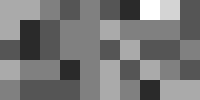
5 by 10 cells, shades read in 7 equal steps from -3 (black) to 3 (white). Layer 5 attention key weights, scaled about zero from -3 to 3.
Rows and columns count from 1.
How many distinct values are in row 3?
4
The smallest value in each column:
-1 -2 -1 -2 0 -1 -2 -2 -1 -1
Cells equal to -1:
15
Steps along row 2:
down up up same up down same same down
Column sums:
2 -4 -3 -4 0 1 -2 1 2 -2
